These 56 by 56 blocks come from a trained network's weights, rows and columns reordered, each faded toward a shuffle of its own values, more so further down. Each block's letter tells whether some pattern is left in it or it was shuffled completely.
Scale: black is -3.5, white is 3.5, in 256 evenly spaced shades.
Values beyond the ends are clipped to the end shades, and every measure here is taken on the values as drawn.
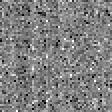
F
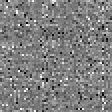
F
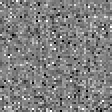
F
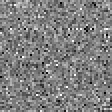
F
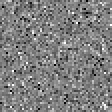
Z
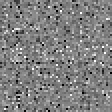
F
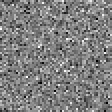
F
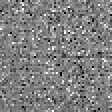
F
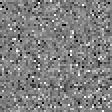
F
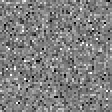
Z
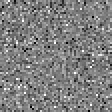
Z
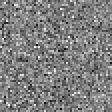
Z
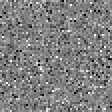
Z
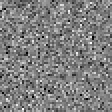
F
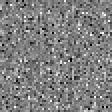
F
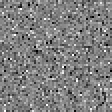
Z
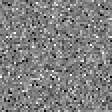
Z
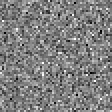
Z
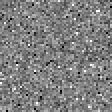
Z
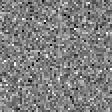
F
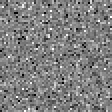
Z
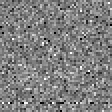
F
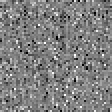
F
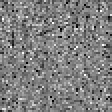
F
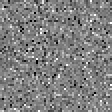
Z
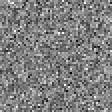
Z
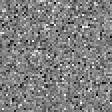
Z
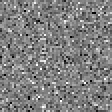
Z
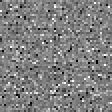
F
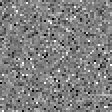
Z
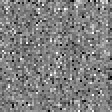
F
